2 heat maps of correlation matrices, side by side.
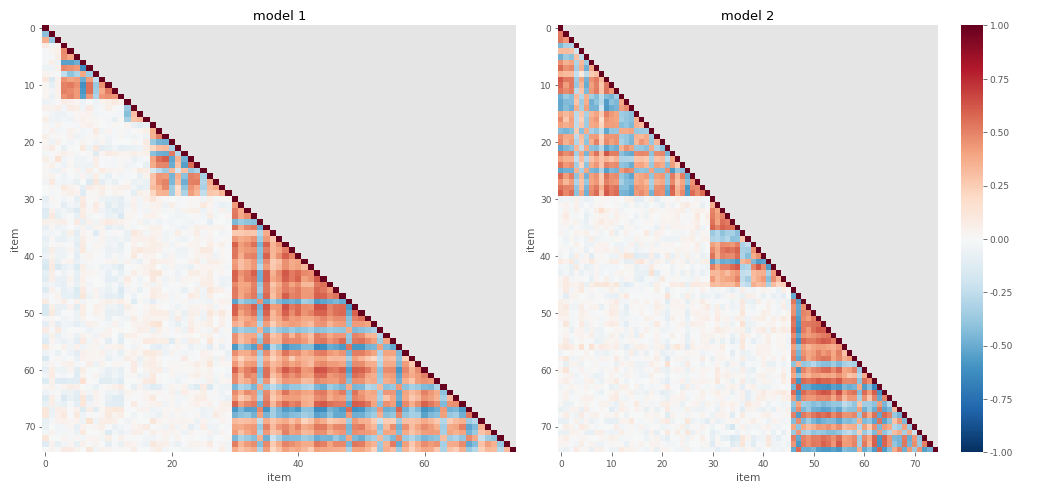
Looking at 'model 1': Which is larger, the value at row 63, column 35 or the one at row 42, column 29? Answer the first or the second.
the second
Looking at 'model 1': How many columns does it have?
75
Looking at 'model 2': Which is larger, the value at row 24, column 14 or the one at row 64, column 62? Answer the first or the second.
the second
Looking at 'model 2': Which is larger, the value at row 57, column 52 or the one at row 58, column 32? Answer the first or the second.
the first
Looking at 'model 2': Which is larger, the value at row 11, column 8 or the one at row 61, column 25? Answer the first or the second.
the first
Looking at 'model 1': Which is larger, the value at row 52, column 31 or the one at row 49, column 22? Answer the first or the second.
the first
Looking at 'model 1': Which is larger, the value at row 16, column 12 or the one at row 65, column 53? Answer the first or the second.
the first
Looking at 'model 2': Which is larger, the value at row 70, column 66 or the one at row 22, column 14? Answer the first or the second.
the first
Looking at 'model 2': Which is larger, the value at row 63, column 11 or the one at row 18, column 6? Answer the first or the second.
the first
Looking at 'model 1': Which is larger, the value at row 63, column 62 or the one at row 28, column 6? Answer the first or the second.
the second
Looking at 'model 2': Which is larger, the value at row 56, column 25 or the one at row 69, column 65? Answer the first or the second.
the first
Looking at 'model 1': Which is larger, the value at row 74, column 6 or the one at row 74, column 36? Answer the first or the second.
the second
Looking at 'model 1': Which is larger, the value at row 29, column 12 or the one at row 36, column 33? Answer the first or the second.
the second
